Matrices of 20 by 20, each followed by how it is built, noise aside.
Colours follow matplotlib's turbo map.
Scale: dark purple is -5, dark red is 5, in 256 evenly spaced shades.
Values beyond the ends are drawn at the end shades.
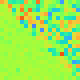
upper triangular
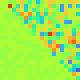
upper triangular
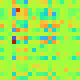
low rank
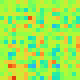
low rank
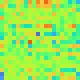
low rank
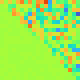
upper triangular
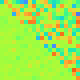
upper triangular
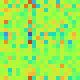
low rank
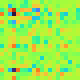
low rank
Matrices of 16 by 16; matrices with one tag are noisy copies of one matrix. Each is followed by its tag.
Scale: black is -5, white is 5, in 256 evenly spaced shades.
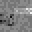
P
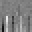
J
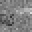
P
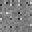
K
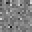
K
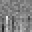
J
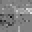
P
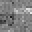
P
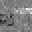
P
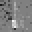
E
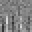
J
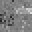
P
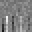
J
